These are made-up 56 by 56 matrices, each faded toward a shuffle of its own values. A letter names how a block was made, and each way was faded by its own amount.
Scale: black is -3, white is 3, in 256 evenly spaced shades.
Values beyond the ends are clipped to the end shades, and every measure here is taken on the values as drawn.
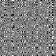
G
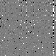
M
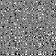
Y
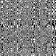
G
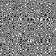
Y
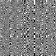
G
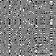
M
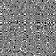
Y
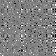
M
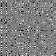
M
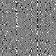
M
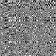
Y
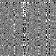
G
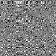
Y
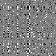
M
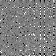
M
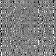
G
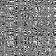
Y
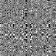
G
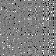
M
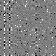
M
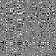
Y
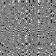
M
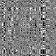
G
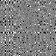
M
